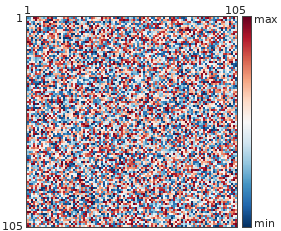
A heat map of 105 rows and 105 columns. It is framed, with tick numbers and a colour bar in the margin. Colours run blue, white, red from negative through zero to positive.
No row or column stands out. On average the colour sits 50% of the way up the scale. The texture is fine-grained noise. The histogram is flat. There are no regular stripes.
